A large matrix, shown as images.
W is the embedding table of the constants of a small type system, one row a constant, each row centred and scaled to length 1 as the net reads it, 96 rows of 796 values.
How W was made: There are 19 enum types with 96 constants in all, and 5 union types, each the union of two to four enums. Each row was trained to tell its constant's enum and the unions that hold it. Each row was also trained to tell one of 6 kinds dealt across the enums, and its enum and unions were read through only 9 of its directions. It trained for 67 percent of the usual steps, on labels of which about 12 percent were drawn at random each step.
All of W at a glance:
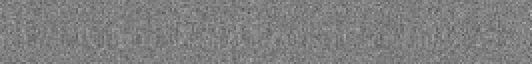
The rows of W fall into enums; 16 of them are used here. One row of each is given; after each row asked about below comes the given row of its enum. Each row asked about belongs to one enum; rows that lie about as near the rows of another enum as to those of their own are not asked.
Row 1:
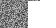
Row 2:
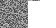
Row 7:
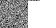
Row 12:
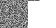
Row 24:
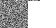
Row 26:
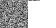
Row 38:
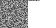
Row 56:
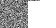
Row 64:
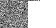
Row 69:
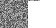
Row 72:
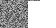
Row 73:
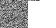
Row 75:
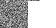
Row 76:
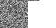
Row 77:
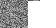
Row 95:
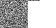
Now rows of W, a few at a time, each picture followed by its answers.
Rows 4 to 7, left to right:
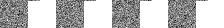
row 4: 26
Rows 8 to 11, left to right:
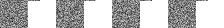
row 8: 77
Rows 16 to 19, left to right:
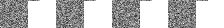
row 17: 69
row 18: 69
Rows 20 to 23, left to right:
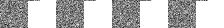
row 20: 64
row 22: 38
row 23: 72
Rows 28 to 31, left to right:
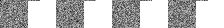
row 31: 72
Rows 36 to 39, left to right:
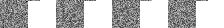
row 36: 24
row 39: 77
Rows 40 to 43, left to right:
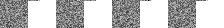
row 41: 75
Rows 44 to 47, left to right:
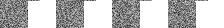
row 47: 75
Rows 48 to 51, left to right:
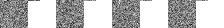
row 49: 75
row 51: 73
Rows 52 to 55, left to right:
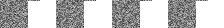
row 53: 56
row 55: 12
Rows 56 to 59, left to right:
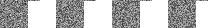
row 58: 69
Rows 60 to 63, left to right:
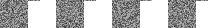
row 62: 69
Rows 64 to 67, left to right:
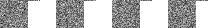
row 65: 12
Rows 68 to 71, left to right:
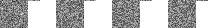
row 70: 12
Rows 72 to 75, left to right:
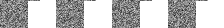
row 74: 77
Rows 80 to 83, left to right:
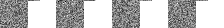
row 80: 76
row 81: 12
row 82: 75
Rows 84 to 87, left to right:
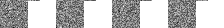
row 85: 77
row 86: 38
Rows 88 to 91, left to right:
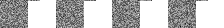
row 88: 7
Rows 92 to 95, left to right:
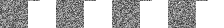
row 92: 2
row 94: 56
